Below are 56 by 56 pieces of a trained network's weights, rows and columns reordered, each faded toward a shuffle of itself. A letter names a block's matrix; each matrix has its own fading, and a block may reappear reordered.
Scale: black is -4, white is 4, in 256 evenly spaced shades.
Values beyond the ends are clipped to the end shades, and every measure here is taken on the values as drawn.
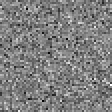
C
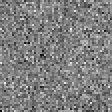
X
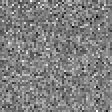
X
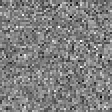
X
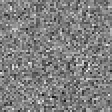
C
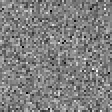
C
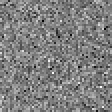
C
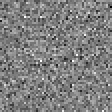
X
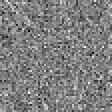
X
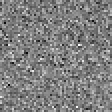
X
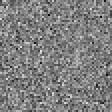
C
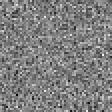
X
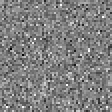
X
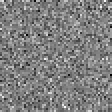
X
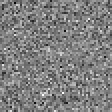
X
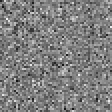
X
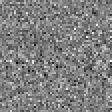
X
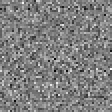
X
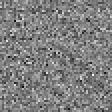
C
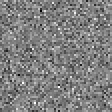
C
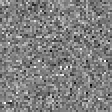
X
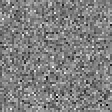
X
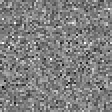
X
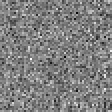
X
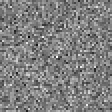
C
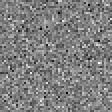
C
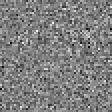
X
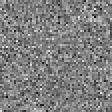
X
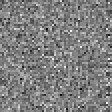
X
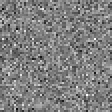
X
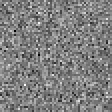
X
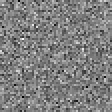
C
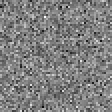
X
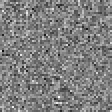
C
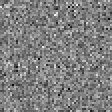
C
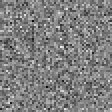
X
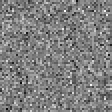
X
